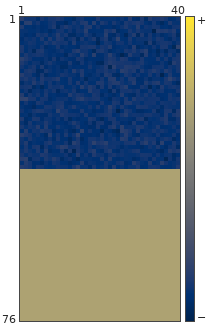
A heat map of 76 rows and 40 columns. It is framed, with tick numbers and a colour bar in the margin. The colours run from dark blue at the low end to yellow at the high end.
It is made of 2 by 1 panels. Panel 1,1: very low, fine-grained, faint in contrast. Panel 2,1: high, flat.
